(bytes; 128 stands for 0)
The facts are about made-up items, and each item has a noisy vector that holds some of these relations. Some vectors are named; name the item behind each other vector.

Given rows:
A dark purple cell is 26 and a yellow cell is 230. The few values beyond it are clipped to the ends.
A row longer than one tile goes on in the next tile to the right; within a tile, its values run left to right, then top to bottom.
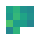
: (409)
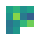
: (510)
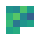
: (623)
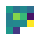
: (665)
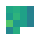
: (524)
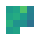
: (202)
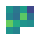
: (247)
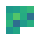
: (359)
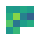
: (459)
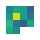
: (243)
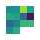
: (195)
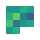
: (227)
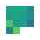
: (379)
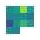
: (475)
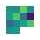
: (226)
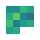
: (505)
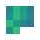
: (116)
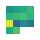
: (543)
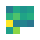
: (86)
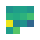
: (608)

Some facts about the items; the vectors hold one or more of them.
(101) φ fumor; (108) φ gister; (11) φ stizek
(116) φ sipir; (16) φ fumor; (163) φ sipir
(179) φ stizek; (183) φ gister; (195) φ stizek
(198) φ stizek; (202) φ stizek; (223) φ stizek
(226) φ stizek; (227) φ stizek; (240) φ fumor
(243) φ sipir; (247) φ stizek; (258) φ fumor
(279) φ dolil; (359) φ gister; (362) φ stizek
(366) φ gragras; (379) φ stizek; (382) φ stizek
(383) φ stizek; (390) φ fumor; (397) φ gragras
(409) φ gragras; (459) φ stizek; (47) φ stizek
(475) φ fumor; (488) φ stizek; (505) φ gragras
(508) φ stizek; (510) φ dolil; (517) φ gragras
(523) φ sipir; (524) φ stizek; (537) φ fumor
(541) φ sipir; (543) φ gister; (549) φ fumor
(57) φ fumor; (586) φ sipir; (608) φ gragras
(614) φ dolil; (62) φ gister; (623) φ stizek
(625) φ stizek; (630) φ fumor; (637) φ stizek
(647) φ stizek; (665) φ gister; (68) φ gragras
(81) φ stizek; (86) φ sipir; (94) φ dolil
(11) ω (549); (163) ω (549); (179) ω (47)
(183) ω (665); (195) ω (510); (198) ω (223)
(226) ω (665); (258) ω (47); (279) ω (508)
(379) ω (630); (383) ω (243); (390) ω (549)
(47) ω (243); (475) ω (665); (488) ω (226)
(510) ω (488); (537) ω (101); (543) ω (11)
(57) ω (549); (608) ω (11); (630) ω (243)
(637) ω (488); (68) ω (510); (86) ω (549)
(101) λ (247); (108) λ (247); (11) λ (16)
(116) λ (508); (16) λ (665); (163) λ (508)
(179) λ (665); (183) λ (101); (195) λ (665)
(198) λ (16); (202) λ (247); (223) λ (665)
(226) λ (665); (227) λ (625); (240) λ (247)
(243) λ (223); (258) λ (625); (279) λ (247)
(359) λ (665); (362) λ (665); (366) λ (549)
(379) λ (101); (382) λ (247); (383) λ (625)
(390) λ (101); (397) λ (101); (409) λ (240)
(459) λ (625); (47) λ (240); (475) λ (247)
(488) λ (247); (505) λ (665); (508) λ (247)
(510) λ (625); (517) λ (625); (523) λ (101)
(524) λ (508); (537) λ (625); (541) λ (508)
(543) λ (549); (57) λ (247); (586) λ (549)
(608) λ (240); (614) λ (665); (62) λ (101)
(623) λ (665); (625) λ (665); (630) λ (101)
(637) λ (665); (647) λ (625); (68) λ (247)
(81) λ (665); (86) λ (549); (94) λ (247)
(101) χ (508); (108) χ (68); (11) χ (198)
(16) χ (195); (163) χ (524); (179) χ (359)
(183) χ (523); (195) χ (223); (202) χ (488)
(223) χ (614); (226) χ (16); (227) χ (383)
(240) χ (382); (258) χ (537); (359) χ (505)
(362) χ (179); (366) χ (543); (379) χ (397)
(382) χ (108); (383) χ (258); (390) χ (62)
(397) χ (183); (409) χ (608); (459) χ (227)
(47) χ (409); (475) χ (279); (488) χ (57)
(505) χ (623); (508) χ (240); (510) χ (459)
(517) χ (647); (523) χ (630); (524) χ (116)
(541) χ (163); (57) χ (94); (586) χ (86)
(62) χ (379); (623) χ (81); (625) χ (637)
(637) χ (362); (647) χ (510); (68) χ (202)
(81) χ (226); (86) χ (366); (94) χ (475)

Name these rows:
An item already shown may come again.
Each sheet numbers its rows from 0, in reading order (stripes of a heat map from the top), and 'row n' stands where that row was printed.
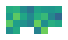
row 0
(47)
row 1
(198)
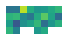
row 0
(614)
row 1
(359)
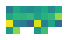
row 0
(163)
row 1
(390)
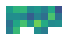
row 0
(68)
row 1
(247)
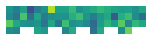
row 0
(247)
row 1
(279)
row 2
(62)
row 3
(183)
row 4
(198)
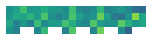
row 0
(630)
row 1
(366)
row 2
(541)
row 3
(586)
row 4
(101)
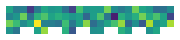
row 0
(508)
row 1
(86)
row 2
(16)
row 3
(226)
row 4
(57)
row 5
(625)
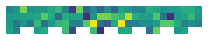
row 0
(94)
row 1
(359)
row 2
(223)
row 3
(549)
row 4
(11)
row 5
(637)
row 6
(108)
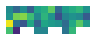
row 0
(549)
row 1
(488)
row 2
(68)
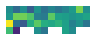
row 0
(549)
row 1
(240)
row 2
(94)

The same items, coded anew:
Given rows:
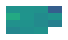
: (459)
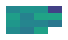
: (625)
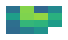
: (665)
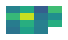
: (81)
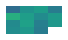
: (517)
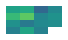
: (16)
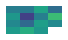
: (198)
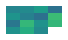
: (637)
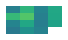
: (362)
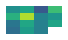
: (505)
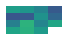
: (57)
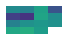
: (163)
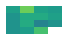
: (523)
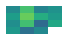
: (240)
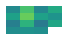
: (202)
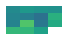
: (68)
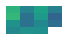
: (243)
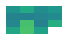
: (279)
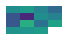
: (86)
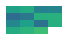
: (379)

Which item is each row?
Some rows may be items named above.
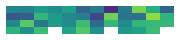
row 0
(608)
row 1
(510)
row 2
(183)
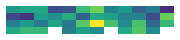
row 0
(390)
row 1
(226)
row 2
(510)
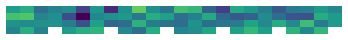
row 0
(16)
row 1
(11)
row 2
(586)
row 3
(549)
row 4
(57)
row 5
(608)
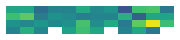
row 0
(16)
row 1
(279)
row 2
(226)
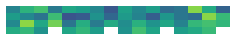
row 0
(488)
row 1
(57)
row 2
(195)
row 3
(183)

